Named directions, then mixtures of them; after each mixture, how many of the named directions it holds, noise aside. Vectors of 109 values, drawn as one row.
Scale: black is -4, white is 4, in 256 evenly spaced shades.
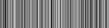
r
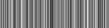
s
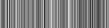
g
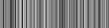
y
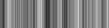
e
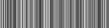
three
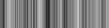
one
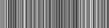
three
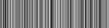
two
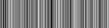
three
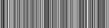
three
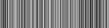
two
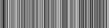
three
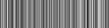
two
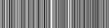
three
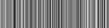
two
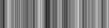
one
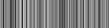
one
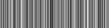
one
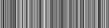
two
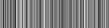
two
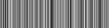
two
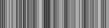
three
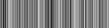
three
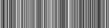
two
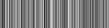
three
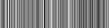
one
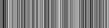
three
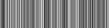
two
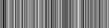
three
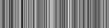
three
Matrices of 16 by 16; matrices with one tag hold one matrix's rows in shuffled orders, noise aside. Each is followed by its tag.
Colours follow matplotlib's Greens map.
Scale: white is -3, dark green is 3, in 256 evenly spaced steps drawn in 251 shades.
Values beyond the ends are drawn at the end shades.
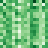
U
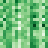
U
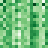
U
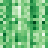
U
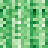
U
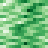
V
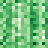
U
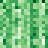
U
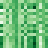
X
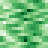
V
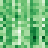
U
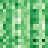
U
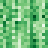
U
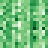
U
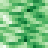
V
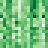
U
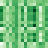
X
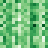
U
